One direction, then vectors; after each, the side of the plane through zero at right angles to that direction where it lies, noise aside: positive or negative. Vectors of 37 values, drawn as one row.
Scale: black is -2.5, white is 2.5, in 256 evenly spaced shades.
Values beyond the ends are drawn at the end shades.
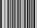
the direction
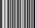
positive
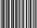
negative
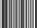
negative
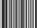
negative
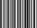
positive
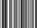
negative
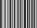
positive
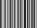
positive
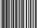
negative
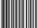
negative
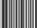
negative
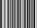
positive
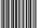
negative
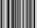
positive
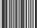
negative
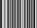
positive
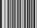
positive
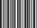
positive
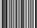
negative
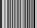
positive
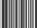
negative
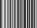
positive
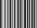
positive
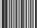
negative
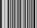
positive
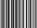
negative
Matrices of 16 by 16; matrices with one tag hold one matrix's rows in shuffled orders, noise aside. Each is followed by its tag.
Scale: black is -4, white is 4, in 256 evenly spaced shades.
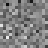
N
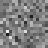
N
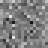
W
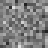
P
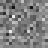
W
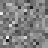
N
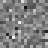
P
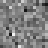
P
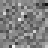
P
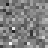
W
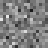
N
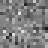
P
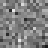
P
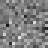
P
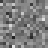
W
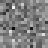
W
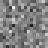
W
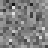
W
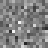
P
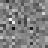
W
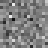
W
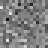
N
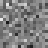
N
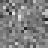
P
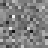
W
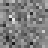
W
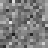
W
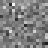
P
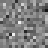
P
